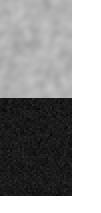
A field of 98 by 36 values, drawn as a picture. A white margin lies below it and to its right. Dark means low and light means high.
The table splits into 2 rows of 1 panel. Panel 1,1: high, blotchy, faint in contrast. Panel 2,1: very low, fine-grained, faint in contrast.
